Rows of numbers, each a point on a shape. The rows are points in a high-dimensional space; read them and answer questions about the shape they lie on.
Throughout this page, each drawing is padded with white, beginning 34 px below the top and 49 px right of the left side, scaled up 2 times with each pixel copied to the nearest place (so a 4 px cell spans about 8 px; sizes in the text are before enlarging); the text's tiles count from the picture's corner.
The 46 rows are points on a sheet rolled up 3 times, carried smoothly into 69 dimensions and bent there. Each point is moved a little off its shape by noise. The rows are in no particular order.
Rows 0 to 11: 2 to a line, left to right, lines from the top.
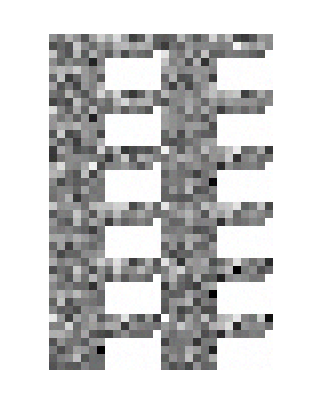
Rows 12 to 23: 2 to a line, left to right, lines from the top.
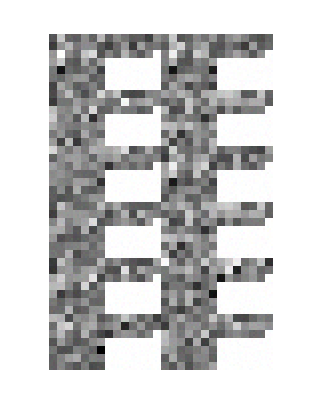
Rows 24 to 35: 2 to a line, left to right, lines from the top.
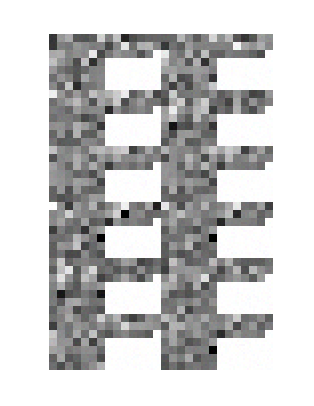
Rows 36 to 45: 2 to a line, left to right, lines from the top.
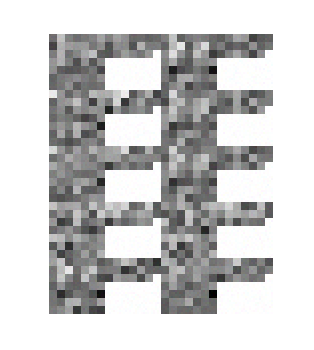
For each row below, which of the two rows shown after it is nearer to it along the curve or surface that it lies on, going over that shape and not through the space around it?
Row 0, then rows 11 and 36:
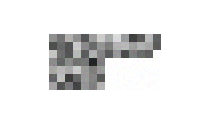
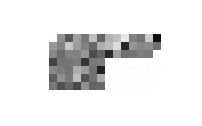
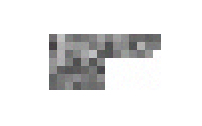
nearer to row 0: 11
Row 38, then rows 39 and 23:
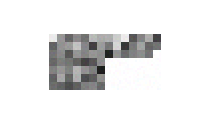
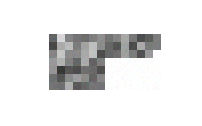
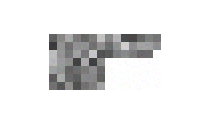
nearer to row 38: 23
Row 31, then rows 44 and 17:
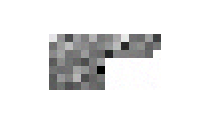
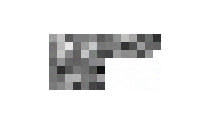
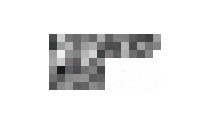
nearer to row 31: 44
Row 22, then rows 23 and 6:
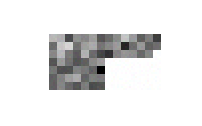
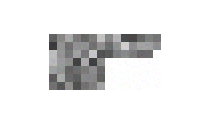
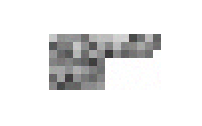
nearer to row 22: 6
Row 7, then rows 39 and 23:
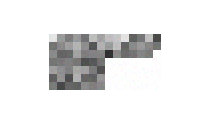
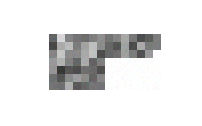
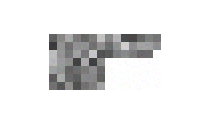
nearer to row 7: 23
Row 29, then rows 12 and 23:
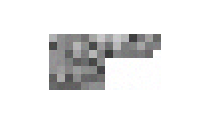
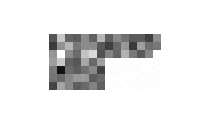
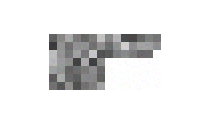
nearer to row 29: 23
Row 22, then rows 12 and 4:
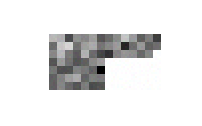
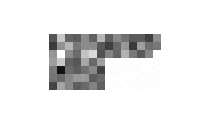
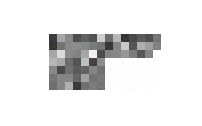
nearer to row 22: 12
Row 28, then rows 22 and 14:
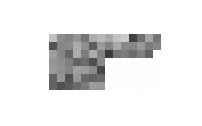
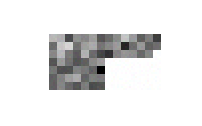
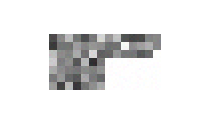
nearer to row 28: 22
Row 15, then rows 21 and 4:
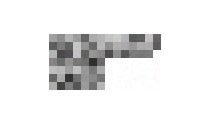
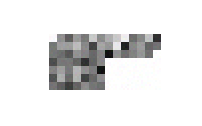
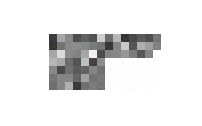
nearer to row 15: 21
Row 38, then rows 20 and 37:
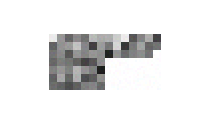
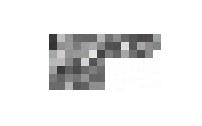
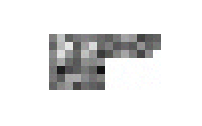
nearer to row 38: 37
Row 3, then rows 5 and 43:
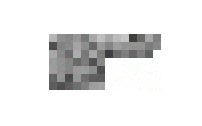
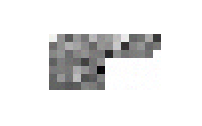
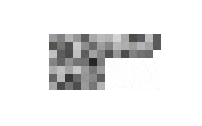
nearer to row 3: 5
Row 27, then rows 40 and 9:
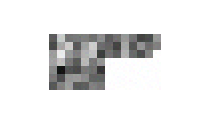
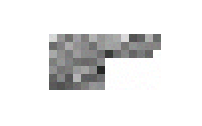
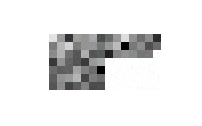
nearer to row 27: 9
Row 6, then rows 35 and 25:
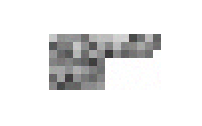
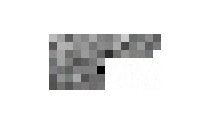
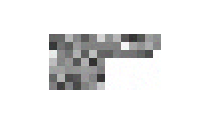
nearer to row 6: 35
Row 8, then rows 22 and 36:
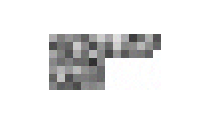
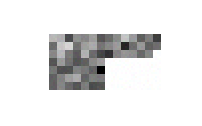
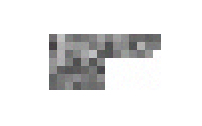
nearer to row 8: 22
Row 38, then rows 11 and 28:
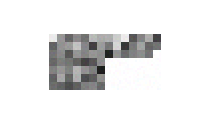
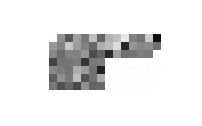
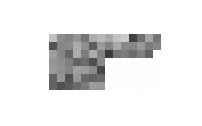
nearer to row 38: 28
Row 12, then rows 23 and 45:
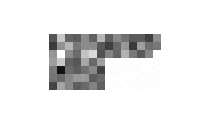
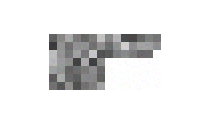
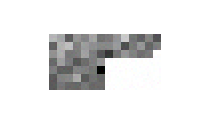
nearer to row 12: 23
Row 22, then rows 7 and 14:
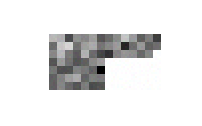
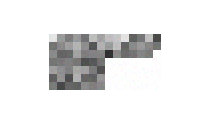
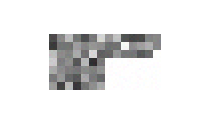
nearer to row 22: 7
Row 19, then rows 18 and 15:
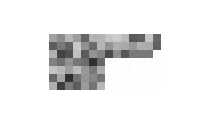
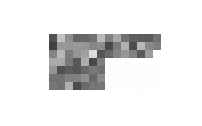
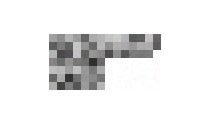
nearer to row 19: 15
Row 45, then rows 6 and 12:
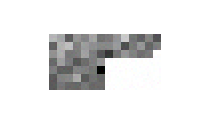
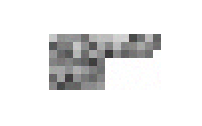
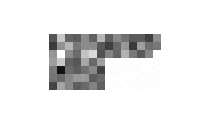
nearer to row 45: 6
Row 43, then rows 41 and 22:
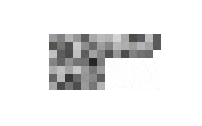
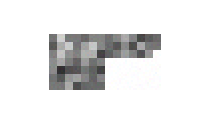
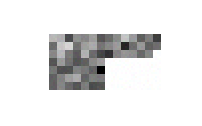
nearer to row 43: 22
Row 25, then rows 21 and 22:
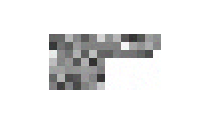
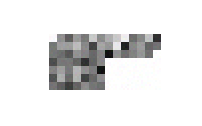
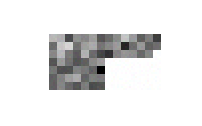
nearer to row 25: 21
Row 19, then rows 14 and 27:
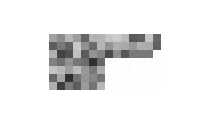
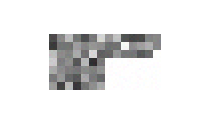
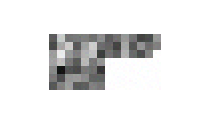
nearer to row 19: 14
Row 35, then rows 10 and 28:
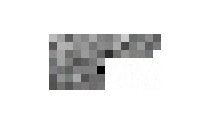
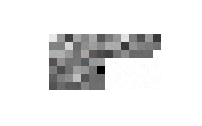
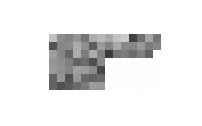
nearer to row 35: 28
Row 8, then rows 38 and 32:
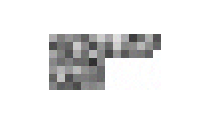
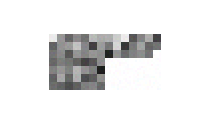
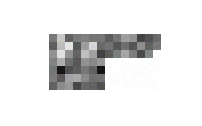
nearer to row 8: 38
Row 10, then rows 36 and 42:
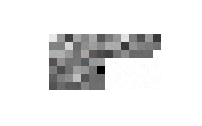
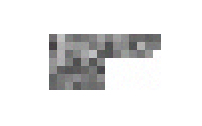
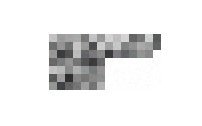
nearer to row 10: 42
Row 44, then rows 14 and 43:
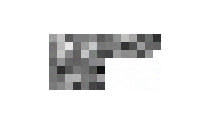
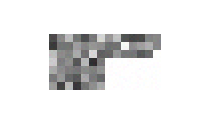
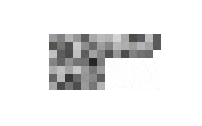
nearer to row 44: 14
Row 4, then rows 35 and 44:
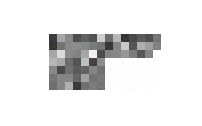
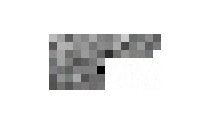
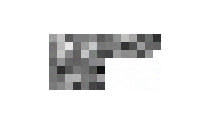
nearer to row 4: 44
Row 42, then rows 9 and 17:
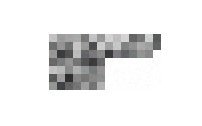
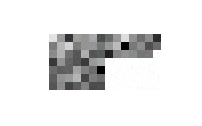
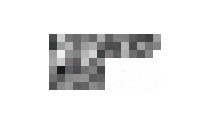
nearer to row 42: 9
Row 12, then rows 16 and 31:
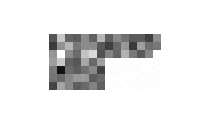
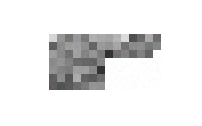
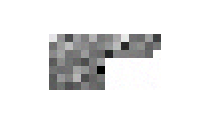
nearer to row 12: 31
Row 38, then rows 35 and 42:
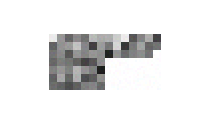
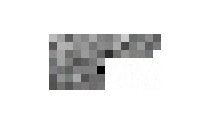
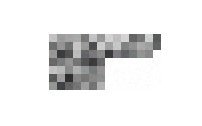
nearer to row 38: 35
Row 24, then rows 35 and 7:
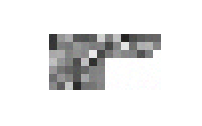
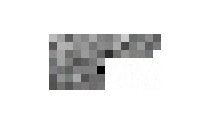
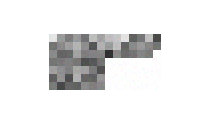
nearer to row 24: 7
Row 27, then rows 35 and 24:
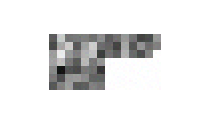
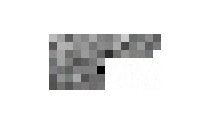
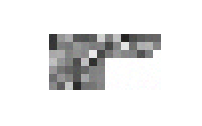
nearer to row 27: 24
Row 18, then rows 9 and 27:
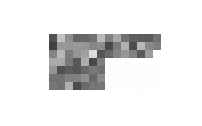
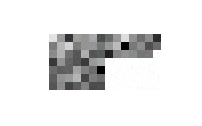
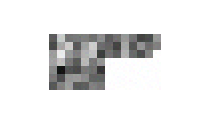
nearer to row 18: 27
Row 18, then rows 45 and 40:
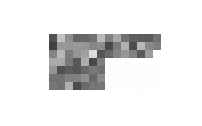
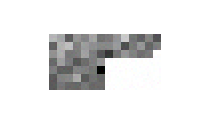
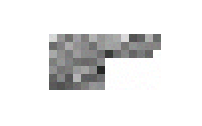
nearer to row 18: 45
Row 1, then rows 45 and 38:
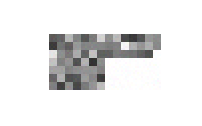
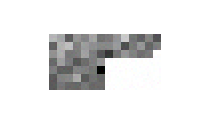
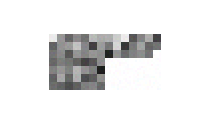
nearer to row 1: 38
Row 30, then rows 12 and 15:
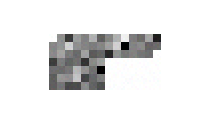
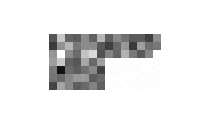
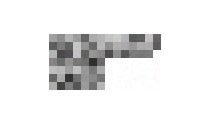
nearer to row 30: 15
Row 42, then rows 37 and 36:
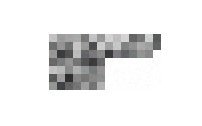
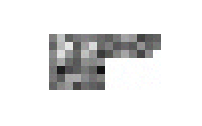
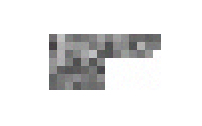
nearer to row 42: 37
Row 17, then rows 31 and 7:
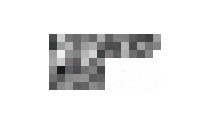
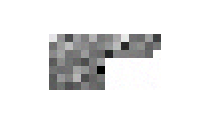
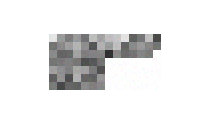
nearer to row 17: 31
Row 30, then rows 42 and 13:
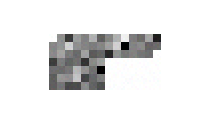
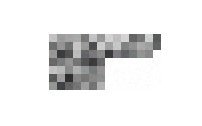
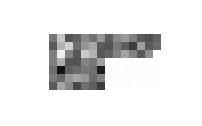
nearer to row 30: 42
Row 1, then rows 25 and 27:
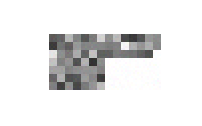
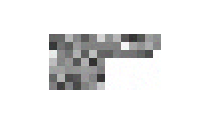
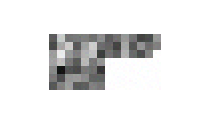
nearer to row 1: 25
